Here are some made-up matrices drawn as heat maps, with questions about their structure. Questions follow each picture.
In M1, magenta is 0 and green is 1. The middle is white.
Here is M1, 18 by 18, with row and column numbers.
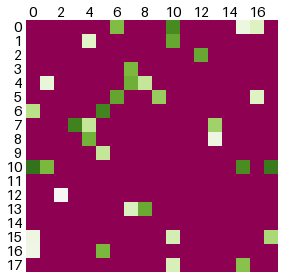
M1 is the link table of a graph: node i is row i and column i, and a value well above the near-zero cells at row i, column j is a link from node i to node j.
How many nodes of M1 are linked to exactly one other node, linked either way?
4
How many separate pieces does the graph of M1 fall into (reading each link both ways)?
4
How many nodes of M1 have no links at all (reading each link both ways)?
2
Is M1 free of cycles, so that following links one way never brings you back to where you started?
no
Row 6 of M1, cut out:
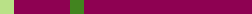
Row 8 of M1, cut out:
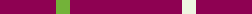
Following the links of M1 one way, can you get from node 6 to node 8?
yes
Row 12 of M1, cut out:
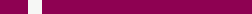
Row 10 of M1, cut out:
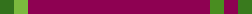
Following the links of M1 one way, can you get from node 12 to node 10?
no
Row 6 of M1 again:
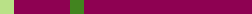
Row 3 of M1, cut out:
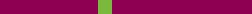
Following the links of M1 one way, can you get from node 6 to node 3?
yes
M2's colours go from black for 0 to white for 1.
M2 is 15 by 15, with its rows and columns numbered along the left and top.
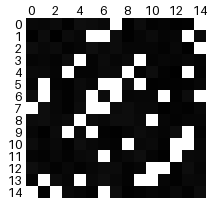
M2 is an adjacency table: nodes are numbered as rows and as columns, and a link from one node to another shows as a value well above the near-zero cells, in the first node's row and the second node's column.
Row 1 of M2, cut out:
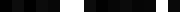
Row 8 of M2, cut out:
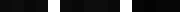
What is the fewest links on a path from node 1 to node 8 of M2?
3
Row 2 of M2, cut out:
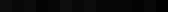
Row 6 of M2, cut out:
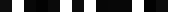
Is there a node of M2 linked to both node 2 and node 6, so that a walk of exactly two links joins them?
yes
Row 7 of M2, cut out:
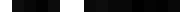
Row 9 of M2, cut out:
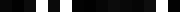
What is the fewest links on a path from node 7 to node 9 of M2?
2
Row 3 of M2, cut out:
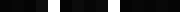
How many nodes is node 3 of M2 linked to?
2
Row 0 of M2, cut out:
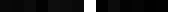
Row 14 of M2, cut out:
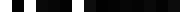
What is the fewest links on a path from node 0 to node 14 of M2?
1
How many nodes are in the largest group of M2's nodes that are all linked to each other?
3
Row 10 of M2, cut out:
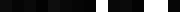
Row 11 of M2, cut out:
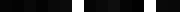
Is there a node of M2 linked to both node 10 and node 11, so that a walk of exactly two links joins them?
yes
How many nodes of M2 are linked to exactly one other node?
1
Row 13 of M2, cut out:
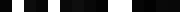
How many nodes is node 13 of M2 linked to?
4
